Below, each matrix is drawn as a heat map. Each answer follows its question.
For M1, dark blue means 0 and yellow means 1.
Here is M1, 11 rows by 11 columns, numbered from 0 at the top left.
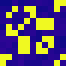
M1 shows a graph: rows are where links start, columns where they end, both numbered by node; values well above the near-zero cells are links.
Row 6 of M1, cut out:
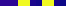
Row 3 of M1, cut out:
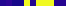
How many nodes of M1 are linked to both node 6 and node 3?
3
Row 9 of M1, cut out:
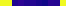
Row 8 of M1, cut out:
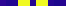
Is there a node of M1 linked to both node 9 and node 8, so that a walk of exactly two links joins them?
no
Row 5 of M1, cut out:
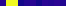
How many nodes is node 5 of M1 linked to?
2
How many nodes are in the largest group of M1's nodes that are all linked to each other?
5
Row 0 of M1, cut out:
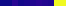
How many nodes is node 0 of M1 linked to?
2
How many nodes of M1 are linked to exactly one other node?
0
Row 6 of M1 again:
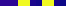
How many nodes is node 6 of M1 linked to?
4
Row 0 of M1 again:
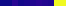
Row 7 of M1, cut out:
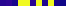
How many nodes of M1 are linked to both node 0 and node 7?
0
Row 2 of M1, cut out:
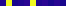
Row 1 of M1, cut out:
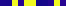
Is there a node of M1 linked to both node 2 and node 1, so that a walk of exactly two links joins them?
yes
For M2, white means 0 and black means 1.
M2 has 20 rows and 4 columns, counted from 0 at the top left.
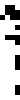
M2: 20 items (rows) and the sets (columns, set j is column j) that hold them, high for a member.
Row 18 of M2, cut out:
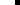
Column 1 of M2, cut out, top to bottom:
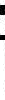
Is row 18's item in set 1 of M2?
no
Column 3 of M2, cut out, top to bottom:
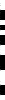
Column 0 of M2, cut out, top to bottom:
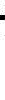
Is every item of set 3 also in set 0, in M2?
no
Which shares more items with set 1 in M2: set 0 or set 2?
set 2
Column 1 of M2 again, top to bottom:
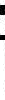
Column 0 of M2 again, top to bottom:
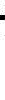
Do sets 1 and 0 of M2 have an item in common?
no
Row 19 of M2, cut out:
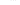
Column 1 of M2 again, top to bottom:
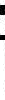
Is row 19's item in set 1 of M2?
no
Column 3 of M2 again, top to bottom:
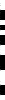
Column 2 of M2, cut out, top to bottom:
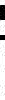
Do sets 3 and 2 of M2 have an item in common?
yes
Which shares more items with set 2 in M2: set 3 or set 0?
set 3
